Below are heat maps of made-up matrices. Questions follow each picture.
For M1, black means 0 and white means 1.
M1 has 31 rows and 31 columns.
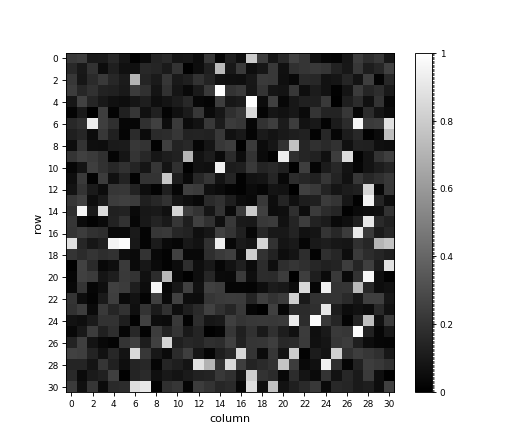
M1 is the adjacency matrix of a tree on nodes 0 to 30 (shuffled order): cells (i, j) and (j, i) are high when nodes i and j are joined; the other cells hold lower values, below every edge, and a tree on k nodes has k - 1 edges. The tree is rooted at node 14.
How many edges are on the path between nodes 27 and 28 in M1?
3
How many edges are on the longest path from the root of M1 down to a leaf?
10
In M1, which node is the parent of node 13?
28
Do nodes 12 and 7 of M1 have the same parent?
no
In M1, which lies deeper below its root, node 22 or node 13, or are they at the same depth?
node 13
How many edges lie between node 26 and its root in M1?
10
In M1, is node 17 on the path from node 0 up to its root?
yes
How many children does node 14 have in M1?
4
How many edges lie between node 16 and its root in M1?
5
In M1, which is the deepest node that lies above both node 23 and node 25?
27
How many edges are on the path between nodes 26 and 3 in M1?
11
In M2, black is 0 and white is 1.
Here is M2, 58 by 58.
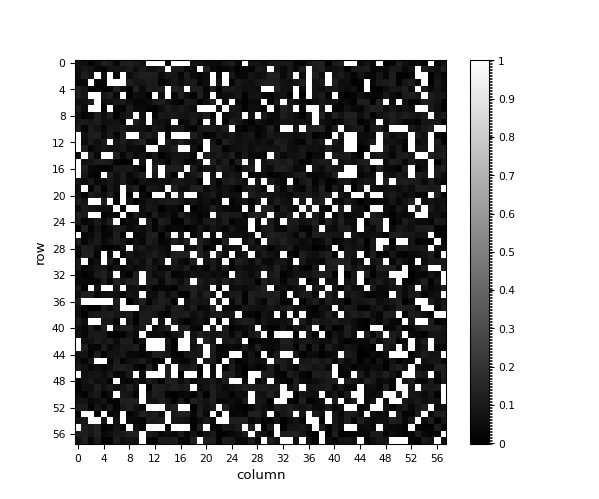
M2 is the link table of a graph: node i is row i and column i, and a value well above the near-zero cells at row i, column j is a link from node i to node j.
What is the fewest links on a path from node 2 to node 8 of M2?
3
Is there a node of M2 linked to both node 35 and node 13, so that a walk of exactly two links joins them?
no
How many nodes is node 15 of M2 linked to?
10
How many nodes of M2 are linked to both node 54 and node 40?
3
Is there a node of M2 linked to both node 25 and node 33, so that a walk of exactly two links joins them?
yes
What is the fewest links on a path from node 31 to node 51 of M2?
1
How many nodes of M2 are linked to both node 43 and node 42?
8
